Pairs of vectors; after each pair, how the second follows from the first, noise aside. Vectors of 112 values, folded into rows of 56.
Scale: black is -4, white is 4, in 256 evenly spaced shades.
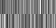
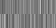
shrunk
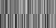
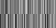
copied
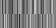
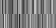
copied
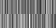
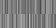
shrunk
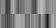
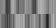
copied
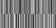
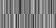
copied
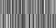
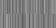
shrunk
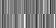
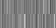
shrunk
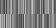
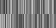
copied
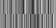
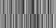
copied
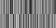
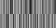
copied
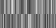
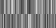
copied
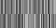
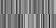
copied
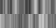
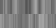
shrunk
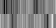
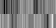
copied
